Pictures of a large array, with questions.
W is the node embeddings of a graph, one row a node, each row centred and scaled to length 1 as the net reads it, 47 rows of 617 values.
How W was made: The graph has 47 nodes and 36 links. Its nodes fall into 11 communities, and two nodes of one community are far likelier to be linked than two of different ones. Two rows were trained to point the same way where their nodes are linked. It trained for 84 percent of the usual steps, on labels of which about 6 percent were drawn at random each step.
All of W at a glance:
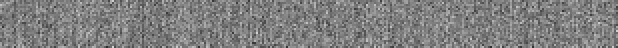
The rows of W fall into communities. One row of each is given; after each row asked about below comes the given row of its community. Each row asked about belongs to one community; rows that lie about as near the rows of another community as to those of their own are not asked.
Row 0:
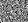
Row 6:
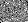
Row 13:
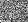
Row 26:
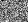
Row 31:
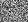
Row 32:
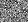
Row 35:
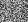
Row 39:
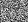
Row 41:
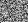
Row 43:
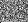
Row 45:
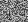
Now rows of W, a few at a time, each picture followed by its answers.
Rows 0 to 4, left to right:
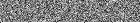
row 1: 43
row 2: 35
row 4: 31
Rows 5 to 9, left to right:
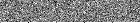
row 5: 6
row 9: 43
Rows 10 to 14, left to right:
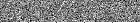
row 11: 31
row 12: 32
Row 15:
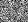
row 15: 39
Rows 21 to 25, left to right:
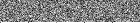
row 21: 6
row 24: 13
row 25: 43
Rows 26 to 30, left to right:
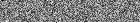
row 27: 45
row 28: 0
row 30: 26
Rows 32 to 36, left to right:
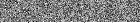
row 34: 26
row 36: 45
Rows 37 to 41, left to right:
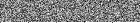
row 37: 32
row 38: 41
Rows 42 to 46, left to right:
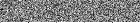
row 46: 0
